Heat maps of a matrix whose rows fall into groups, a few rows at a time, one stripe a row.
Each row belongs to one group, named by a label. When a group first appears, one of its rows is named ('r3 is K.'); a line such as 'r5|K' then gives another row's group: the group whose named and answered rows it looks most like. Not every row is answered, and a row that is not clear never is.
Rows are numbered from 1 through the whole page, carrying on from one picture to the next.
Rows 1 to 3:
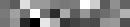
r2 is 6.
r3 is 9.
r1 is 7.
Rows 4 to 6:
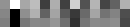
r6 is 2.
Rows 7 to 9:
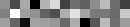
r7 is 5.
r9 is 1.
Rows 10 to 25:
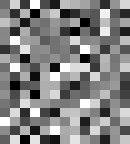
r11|5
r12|1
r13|5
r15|7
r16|1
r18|5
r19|2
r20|5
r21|7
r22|6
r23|1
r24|5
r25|6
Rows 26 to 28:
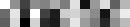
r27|6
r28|6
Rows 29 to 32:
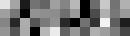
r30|1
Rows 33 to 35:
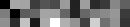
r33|7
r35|5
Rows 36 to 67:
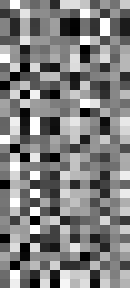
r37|7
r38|5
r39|5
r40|7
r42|1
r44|2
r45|7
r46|6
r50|6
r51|1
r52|2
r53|6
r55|6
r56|7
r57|6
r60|5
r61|6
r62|7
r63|6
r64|1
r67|9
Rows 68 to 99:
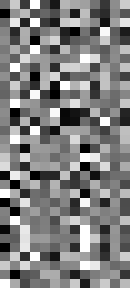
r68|6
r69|7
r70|6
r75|9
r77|9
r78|6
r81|5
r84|1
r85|7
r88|2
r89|1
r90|7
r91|2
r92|9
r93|7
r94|7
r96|6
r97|7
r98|2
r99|1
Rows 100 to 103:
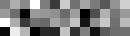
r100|6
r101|1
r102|1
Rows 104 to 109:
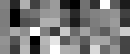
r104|5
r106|2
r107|6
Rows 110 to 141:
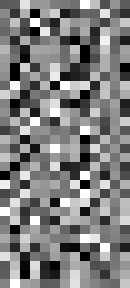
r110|7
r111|5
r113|9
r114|5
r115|1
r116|1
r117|5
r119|9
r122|5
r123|6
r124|7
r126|5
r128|2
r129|7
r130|1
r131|7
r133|1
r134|6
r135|2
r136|7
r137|5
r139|6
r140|6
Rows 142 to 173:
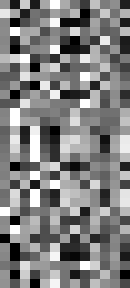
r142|5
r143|1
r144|2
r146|5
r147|2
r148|7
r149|5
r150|7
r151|9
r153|7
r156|6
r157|6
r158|6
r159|6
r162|5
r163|6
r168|7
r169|2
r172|5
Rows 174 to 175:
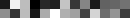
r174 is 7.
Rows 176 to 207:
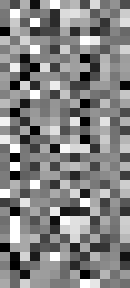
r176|5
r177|9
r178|6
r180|7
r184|1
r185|5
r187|1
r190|5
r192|9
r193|2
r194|9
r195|2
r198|7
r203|7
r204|5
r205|2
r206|1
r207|7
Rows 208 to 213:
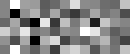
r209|2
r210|9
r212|5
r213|9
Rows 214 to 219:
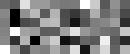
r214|7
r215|2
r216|2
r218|5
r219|1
